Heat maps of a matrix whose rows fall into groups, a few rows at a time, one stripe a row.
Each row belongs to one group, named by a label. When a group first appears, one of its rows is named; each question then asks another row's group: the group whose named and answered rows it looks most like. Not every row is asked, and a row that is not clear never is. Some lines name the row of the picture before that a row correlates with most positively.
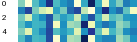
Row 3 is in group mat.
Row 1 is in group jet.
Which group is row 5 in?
mat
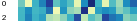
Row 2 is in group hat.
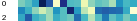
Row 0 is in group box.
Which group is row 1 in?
jet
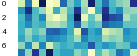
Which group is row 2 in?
hat
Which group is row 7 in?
box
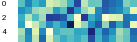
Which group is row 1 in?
jet
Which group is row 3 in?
jet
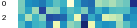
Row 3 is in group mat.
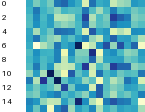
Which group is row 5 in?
jet
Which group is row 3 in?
hat
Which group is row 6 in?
jet
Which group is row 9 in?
hat
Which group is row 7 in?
mat
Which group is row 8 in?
mat
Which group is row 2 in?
hat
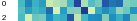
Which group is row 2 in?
jet
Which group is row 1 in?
mat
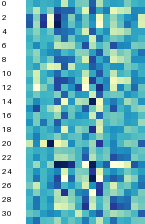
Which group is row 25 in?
mat
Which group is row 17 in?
box
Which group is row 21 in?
hat
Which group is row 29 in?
hat
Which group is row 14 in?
mat
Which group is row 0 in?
mat
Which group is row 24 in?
mat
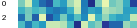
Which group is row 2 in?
box
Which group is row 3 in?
hat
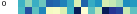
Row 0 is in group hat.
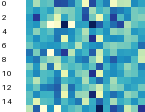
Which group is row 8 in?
jet
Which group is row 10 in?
mat
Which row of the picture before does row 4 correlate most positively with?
0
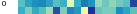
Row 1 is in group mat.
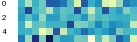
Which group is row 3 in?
jet
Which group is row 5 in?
box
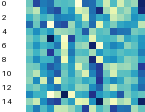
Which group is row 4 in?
hat
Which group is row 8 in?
mat
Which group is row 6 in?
mat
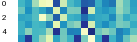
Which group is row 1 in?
mat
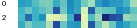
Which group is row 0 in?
jet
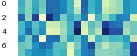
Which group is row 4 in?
hat
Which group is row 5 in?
box
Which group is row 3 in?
hat
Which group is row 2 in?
box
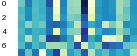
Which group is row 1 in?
mat
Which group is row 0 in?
mat
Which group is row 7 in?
box
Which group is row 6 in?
hat
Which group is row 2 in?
mat
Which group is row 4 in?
mat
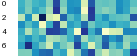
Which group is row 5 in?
hat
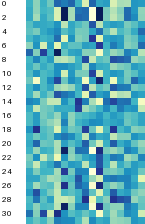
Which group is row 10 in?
mat
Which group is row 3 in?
mat
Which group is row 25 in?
jet
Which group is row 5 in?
mat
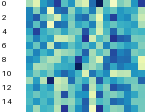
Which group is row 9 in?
jet
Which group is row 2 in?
jet
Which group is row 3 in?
box
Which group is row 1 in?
box
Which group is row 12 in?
hat
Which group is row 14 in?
hat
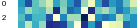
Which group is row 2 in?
mat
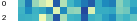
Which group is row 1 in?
mat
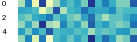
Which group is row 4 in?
box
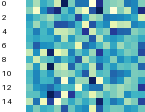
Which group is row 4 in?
hat
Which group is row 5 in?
mat
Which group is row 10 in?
hat
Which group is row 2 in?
jet
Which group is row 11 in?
mat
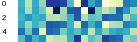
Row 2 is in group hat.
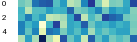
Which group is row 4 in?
box
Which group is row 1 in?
jet
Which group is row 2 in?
hat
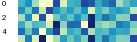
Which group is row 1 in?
box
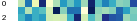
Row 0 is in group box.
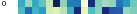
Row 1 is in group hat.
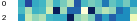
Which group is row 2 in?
jet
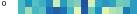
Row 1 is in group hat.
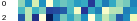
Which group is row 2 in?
box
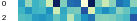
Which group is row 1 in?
mat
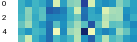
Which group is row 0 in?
mat
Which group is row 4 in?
mat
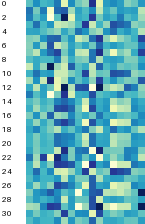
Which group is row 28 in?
mat
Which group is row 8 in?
mat
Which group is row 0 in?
mat
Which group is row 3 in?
hat
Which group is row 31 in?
mat
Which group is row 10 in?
hat
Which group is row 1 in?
box
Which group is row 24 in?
hat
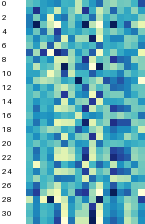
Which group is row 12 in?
hat
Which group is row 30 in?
mat
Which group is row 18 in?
jet
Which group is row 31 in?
mat
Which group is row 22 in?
hat
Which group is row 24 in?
hat
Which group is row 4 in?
box
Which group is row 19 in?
mat
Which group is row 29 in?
mat
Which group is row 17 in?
hat
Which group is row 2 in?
box
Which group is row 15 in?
hat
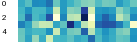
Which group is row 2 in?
mat
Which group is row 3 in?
jet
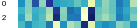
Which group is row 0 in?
box
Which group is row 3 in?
mat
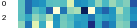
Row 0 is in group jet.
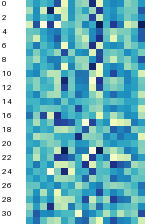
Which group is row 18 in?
hat
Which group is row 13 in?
jet
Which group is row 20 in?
jet
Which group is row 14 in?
box
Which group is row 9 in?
mat
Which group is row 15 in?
jet
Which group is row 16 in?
box
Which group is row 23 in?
hat
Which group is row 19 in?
jet
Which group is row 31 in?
jet
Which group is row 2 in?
mat
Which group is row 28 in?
hat
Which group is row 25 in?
hat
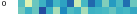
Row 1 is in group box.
